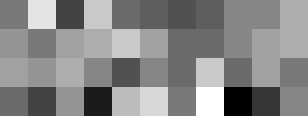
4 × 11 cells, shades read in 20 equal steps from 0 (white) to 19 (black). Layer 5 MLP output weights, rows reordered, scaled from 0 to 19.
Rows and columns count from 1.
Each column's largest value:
11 14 14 17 13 12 13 12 19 15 10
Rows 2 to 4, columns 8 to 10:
11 9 7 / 4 11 7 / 0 19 15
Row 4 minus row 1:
1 12 -6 13 -6 -9 -3 -12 10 6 3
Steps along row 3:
up down up up down up down up down up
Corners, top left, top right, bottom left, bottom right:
10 6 11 9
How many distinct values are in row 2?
7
